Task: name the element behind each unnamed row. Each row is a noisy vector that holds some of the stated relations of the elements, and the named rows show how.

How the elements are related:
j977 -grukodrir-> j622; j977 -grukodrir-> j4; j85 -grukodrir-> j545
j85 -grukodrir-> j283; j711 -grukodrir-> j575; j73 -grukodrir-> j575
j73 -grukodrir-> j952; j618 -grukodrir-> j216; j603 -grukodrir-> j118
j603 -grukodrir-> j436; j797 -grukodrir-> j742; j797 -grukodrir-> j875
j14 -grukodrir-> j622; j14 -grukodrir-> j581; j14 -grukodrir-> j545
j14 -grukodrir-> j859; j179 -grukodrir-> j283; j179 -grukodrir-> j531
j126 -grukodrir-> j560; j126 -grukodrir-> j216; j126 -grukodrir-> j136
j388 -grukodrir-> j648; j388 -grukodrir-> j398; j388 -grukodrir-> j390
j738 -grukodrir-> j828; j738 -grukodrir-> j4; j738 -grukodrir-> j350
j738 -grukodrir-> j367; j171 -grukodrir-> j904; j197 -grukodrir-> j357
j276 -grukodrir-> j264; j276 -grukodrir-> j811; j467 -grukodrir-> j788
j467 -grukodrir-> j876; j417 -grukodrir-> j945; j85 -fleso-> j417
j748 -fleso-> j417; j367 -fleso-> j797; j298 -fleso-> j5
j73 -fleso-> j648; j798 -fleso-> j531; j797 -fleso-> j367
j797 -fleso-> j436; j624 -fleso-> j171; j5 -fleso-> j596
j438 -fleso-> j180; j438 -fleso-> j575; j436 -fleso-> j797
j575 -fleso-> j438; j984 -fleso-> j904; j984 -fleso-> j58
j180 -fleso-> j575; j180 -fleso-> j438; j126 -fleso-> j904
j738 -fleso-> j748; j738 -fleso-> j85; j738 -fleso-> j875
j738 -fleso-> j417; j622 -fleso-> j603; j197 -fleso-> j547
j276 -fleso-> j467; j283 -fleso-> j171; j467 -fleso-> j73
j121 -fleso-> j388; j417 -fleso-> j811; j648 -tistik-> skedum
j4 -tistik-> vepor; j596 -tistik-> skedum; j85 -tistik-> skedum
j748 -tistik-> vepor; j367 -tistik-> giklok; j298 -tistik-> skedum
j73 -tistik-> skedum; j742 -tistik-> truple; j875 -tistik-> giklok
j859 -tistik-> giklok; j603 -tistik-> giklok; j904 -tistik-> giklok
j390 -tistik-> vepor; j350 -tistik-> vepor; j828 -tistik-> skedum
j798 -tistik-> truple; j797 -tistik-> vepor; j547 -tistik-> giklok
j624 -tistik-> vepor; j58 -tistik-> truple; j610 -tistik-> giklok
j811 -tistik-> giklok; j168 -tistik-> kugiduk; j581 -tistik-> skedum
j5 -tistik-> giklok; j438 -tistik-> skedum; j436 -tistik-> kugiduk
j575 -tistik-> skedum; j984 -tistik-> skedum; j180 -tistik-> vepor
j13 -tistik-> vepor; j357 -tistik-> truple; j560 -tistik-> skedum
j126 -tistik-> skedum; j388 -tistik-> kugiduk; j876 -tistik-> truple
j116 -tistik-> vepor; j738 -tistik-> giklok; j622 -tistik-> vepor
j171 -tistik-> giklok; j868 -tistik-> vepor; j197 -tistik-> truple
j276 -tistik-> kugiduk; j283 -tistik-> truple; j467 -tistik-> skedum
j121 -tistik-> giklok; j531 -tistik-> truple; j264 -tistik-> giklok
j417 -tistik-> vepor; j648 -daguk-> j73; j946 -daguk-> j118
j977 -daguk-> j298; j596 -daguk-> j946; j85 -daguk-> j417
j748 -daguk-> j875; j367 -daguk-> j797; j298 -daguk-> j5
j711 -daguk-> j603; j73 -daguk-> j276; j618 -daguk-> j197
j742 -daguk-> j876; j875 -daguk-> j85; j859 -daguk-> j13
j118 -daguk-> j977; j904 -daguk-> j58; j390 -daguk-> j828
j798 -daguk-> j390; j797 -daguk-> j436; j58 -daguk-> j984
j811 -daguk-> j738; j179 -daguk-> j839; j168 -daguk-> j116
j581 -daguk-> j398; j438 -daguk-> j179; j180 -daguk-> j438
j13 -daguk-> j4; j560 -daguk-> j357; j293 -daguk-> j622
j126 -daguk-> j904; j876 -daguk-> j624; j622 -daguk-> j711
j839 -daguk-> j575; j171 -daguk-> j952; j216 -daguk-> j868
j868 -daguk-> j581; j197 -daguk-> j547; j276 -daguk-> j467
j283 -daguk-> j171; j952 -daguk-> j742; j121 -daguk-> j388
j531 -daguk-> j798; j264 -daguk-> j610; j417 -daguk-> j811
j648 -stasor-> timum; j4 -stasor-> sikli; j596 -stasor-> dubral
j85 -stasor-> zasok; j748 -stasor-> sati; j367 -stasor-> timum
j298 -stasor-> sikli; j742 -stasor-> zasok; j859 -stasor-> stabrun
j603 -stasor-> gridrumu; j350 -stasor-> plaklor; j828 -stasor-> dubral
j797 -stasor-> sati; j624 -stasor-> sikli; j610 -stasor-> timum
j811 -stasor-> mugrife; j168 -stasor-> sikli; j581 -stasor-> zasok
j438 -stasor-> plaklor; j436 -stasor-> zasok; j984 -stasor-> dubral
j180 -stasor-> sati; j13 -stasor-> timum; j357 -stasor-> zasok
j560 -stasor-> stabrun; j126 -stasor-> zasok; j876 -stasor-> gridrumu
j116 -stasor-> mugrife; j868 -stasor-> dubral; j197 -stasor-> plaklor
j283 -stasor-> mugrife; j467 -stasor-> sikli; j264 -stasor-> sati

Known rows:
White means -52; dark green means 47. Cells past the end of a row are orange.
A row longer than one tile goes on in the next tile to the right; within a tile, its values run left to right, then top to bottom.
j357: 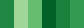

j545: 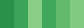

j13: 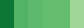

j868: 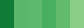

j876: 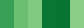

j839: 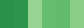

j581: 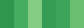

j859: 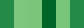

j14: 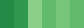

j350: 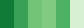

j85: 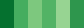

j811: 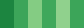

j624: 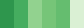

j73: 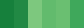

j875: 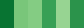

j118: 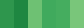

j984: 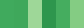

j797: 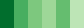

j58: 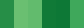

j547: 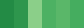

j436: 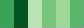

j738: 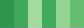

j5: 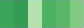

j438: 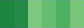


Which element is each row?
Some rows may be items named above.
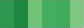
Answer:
j118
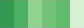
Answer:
j624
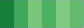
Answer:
j293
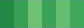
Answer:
j126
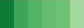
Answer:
j116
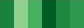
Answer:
j531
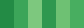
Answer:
j121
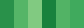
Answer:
j367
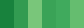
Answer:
j264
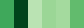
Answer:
j276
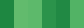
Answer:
j197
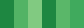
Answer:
j367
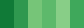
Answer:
j618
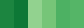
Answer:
j603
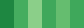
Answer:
j904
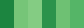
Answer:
j648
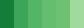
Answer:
j116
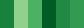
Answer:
j531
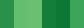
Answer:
j58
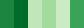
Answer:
j388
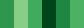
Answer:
j283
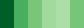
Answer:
j417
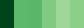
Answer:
j748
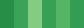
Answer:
j610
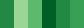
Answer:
j357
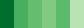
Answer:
j180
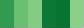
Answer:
j876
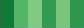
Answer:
j596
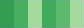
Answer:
j398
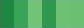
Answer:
j216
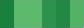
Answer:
j197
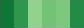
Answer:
j171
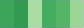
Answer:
j298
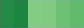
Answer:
j711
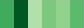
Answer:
j436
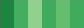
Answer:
j904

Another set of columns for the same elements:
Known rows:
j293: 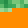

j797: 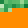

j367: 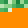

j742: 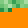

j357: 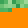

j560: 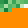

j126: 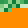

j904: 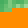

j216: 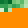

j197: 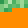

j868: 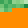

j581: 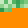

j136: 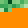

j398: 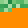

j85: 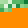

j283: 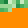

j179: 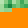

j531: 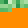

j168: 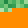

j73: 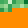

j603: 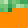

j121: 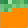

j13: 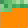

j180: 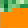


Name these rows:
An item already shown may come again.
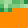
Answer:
j984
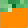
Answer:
j436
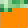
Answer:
j298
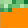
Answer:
j467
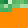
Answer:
j596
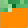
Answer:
j436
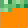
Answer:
j417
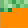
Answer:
j742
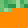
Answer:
j388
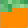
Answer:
j171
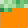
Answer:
j828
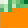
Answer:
j738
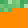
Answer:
j610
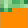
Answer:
j984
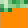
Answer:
j298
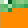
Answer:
j624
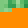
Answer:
j276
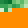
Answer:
j216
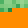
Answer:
j58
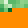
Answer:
j876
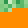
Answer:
j859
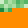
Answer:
j828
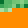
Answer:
j748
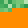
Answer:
j390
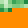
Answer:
j298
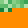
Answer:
j811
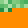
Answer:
j811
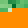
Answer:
j436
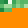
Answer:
j648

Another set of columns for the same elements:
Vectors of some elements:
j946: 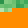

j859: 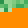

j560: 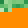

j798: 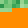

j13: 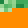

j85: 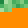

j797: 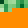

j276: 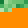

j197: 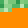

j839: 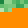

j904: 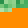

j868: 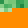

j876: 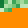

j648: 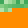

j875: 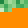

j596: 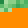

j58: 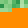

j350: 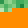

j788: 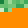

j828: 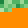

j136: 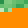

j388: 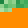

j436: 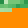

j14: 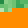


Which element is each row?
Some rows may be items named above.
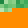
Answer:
j388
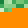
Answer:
j467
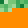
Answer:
j417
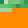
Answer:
j436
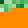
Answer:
j624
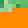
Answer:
j603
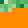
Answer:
j417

